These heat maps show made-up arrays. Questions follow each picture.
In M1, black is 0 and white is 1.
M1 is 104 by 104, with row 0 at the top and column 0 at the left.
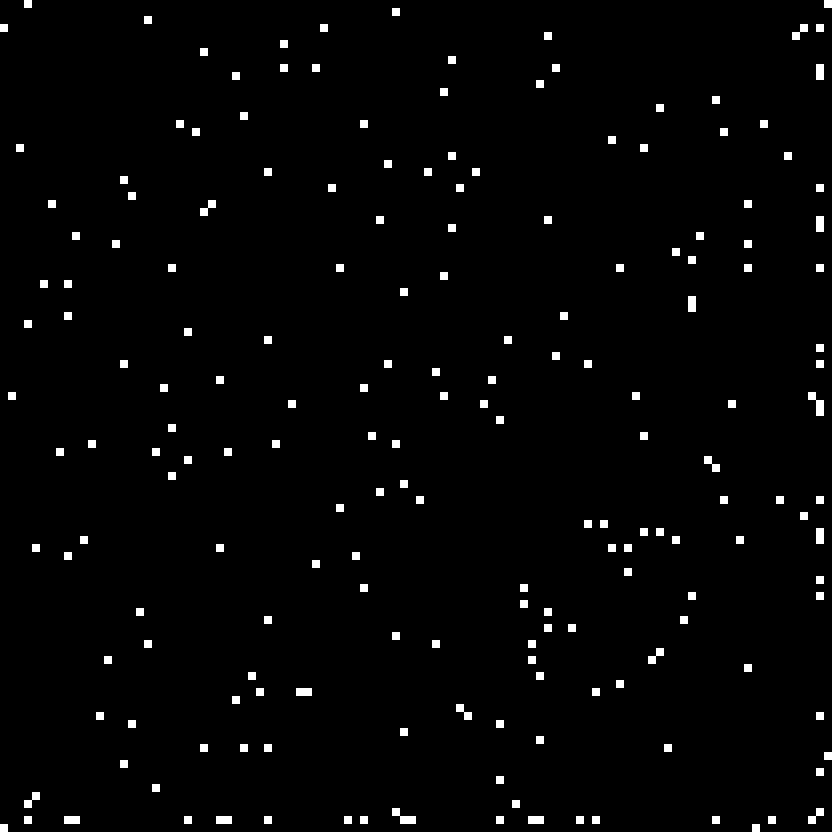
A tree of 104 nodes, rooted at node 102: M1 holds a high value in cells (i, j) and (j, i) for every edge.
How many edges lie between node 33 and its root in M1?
1
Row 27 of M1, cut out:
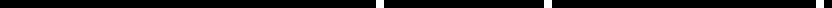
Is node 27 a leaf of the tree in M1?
no
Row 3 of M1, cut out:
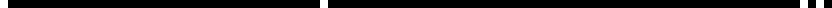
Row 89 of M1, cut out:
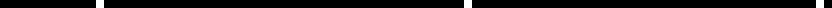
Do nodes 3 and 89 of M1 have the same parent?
yes
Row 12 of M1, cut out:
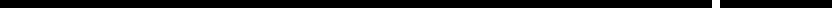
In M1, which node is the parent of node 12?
89
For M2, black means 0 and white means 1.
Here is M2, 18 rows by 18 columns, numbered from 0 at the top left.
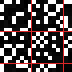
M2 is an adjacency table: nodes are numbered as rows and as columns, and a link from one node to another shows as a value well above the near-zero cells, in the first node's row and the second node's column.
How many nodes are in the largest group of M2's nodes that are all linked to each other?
3
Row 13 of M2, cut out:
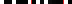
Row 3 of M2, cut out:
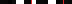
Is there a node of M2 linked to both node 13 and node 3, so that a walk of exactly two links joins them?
no
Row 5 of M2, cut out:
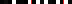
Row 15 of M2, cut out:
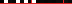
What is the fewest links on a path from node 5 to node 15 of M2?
3
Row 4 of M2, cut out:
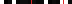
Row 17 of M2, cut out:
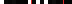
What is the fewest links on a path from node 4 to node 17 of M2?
2
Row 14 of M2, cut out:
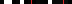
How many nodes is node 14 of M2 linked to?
4
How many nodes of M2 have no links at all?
0
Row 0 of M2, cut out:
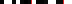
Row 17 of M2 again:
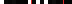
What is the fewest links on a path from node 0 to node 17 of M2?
1
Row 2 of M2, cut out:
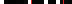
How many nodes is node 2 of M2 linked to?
4
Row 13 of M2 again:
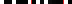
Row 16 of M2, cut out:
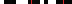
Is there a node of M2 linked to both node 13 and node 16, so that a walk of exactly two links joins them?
yes
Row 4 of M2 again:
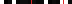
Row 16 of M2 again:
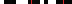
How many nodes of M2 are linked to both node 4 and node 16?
1
